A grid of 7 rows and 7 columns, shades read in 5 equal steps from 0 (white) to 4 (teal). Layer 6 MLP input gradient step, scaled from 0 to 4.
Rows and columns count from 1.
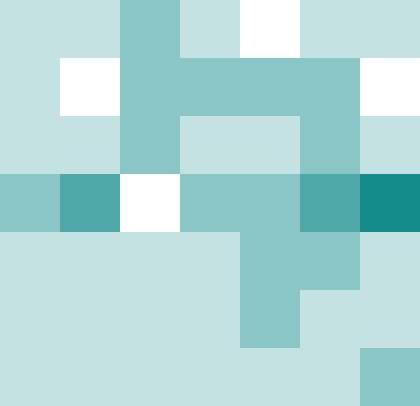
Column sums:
8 8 9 9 10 12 10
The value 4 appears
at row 4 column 7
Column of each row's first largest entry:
3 3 3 7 5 5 7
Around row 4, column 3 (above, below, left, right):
2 1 3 2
